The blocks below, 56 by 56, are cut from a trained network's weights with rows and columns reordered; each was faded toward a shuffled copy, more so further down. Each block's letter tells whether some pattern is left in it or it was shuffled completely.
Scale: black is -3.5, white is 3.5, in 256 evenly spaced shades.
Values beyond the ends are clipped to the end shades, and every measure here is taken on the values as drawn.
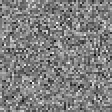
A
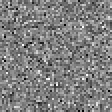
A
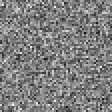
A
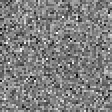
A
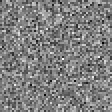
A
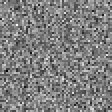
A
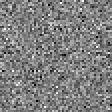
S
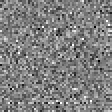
S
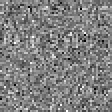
S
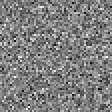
S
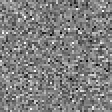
S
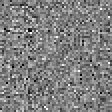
S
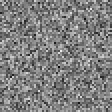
A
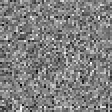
S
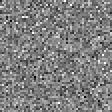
A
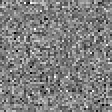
S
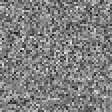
A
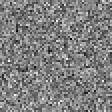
A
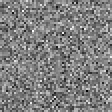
A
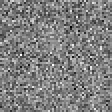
S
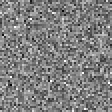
A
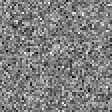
S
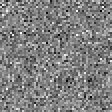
S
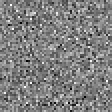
S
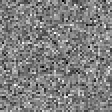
S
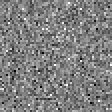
A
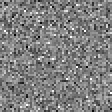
A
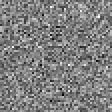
S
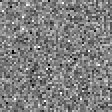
A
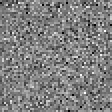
S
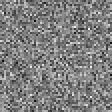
S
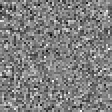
S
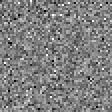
S
